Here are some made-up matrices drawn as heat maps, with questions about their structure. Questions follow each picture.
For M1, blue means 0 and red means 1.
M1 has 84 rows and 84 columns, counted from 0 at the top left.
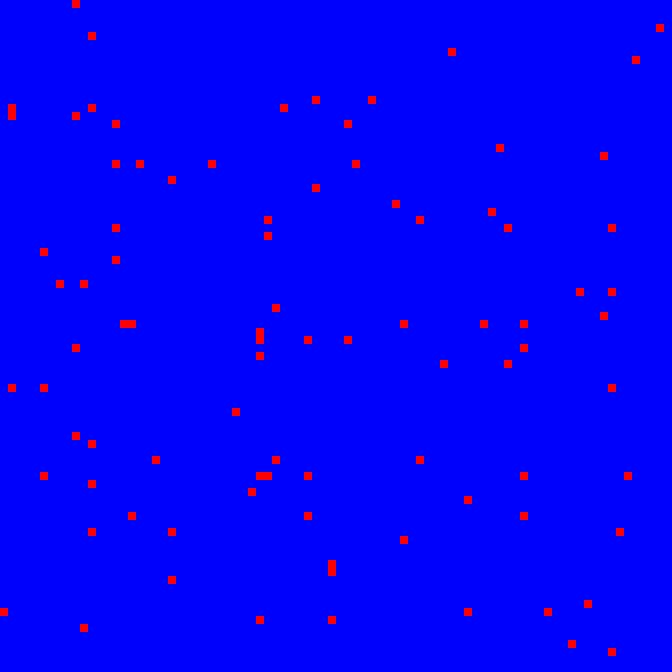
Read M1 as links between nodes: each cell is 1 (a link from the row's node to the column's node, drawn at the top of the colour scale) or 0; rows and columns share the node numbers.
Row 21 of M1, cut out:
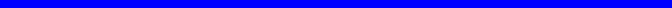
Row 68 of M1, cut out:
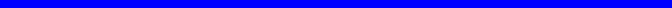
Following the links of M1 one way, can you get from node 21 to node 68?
no
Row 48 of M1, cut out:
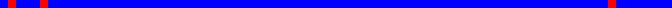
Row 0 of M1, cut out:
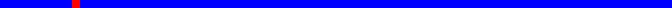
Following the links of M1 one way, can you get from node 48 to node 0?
yes
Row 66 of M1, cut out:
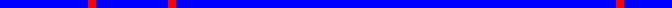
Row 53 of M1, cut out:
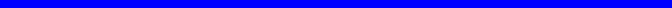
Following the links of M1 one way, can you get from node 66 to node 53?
no
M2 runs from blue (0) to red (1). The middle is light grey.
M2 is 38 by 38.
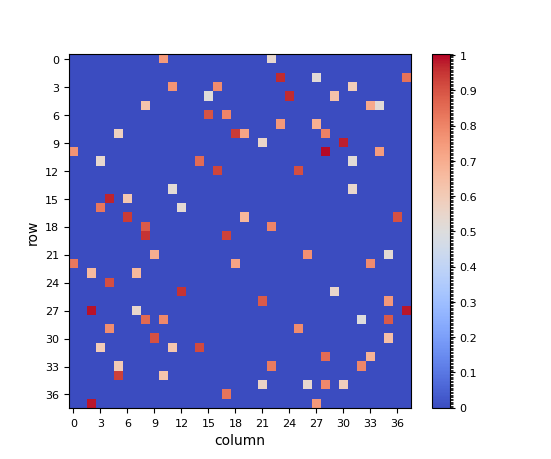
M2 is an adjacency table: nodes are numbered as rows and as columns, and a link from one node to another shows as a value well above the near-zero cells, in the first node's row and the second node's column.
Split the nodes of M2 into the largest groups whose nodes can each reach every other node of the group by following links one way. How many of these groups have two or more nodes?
2
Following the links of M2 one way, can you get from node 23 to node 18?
no
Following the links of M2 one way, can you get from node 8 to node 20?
no
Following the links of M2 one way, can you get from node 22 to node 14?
yes
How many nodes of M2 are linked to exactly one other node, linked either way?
2
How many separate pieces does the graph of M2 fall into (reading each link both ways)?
5
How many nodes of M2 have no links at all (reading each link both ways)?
3
